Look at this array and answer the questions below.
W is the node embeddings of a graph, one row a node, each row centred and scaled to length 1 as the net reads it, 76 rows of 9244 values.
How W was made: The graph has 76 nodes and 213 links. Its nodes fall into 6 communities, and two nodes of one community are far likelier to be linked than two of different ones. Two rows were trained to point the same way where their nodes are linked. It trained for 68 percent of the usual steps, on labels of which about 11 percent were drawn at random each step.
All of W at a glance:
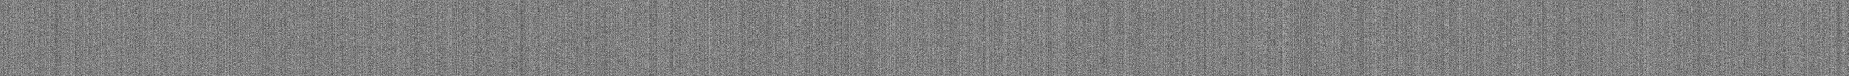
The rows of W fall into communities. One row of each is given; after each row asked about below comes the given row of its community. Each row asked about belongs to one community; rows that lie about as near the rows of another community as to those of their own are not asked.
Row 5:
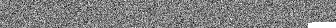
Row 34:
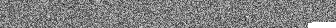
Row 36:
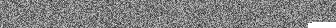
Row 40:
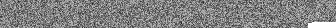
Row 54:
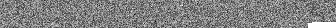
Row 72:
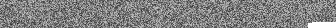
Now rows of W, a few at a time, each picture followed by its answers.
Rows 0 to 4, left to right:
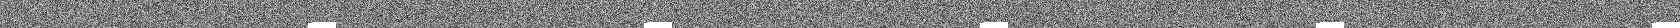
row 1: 34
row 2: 5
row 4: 72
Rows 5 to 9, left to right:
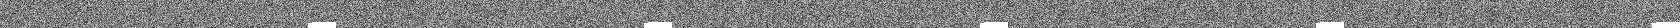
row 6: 34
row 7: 40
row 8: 5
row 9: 72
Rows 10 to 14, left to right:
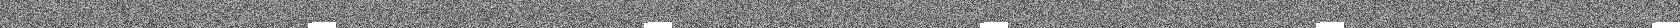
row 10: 54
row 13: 36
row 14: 5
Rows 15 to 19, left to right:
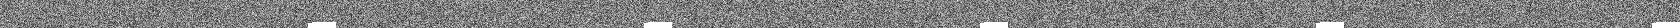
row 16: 40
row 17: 40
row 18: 5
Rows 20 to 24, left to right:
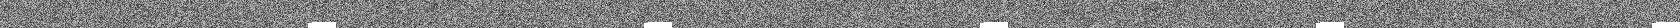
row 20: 34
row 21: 5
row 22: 54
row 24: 34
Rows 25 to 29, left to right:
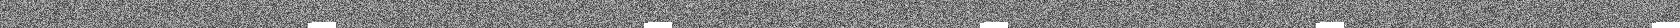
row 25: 34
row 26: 54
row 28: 34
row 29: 72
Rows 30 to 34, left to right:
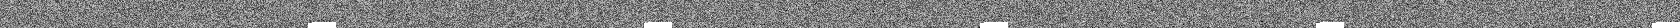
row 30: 54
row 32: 54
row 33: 34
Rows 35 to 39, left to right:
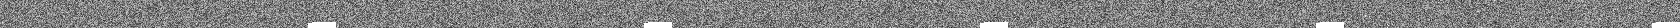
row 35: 40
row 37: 72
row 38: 5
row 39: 54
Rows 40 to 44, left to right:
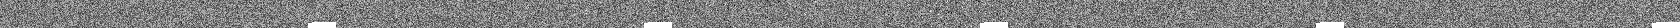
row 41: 54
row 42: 54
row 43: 5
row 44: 54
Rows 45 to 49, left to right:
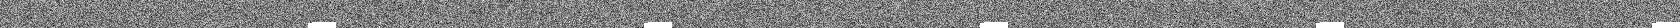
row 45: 54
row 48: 34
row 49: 36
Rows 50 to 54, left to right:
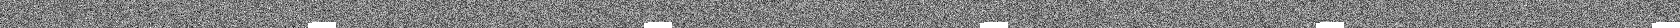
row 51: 5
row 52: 72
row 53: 34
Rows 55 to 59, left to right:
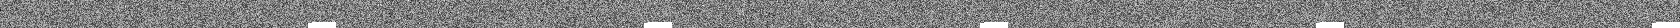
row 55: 36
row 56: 34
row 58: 40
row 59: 5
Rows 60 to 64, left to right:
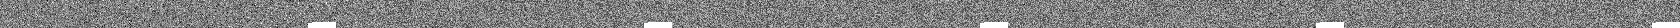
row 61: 36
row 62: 72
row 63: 54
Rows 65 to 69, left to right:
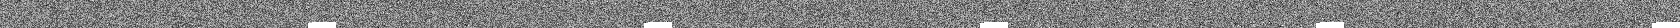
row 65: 5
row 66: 72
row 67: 36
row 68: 36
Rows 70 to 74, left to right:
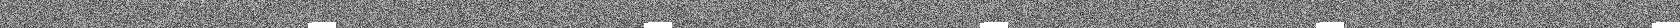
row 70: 34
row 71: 5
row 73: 54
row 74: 5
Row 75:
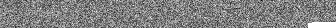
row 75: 40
